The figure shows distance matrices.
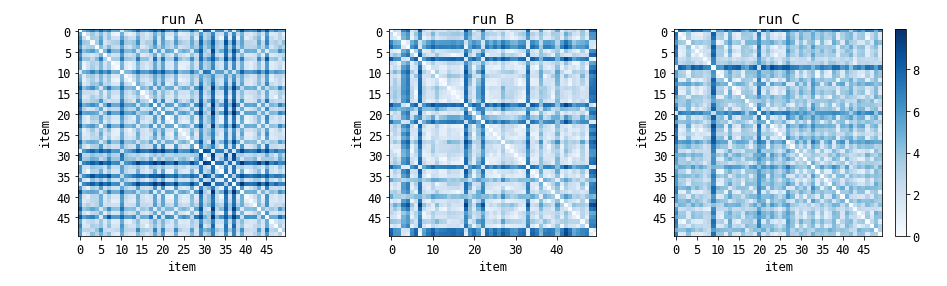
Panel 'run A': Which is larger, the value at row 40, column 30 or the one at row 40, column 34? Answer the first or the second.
the first
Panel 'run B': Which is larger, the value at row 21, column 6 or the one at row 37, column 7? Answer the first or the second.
the second
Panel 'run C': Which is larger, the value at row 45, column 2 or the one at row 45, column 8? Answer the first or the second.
the first
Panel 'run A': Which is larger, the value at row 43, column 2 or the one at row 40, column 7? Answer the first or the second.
the first
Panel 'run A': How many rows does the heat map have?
50
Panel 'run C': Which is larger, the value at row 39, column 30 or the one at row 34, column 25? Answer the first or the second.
the first
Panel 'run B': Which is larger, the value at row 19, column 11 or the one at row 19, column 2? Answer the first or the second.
the first
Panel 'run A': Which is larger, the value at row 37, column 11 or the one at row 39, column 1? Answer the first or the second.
the first
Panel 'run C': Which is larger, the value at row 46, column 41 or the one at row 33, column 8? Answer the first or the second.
the first
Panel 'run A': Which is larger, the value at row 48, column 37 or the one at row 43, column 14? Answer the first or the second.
the first
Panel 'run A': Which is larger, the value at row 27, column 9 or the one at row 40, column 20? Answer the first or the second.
the second
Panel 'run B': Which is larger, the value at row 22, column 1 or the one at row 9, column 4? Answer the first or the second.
the second
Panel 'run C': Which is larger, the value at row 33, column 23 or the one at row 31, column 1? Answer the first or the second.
the first
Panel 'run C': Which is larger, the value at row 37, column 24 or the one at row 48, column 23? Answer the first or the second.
the second
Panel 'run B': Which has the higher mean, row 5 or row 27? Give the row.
27
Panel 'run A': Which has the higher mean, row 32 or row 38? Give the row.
32
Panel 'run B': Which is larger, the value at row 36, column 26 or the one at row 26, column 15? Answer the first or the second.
the first
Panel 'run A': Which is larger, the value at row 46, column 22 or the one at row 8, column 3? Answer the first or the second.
the second
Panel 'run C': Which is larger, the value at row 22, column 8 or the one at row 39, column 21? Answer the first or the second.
the first
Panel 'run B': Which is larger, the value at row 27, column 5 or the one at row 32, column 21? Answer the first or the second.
the second
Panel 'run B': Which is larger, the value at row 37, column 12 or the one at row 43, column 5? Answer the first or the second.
the second
